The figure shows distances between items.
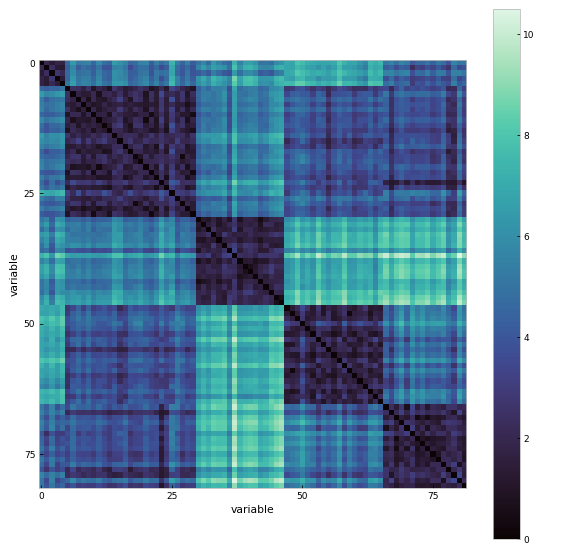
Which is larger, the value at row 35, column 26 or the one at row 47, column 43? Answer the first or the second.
the second
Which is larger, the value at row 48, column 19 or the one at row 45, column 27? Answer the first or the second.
the second
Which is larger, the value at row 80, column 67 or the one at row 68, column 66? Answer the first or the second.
the first
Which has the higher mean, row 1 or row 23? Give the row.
1
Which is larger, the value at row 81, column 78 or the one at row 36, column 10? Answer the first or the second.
the second
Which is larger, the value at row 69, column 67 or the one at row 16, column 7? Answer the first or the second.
the first
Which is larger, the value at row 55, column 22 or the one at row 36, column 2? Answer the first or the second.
the second
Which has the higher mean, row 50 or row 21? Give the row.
50
